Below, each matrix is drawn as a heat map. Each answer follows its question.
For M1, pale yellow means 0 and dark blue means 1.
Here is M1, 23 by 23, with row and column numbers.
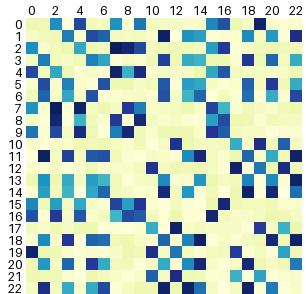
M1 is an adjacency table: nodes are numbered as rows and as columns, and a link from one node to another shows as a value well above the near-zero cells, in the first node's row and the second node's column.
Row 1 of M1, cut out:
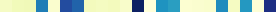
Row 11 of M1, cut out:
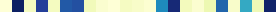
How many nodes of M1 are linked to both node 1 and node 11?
8
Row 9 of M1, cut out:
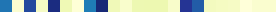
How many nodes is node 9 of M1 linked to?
7
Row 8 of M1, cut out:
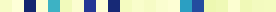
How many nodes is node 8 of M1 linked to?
6
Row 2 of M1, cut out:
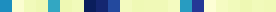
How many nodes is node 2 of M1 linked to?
7
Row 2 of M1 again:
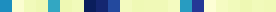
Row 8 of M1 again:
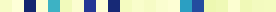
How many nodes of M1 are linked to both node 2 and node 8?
5
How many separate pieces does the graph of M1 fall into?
2
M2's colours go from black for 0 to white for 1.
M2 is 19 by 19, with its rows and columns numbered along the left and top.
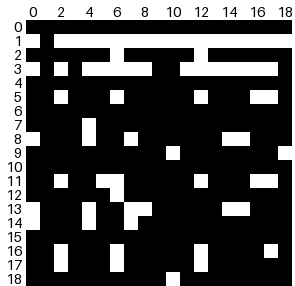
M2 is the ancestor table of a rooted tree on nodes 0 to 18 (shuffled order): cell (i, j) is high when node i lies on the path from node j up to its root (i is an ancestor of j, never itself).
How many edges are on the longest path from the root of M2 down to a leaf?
8
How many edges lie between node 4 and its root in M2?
6
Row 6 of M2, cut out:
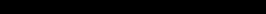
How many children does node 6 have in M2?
0
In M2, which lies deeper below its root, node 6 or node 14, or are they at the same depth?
node 6
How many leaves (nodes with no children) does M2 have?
5
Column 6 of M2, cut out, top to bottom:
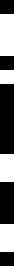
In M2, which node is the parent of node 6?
12
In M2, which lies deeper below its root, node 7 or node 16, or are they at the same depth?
node 7
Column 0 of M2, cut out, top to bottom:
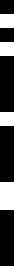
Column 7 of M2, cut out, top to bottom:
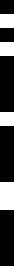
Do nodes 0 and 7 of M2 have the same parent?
yes
